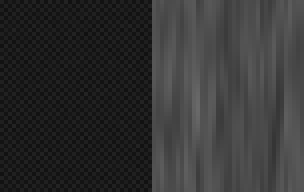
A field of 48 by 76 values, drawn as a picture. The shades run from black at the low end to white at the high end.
It is made of 1 by 2 panels. Panel 1,1: very low, checkered, faint in contrast. Panel 1,2: low, streaked downward, faint in contrast.
